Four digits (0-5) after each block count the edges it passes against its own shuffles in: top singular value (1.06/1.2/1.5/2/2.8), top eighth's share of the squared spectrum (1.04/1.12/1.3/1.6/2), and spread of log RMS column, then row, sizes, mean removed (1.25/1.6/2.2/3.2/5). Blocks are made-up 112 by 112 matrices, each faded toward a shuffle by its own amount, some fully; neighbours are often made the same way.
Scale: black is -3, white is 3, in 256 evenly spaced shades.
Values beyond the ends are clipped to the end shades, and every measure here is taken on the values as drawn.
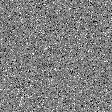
0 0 0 0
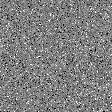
1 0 0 0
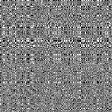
5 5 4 4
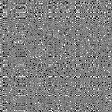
5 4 3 3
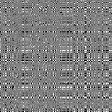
5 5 4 4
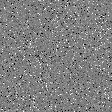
0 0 0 0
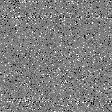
3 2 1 2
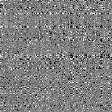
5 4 2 3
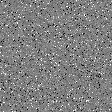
1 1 0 0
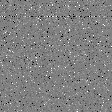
3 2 0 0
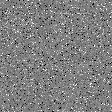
2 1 0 0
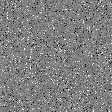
1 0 0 0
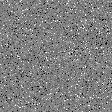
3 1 0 0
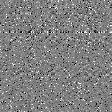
4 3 1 2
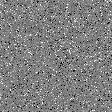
2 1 0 0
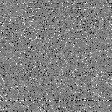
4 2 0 2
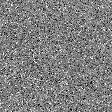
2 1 0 0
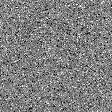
2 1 0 0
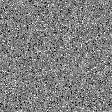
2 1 0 0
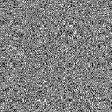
4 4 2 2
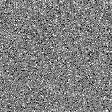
3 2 1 0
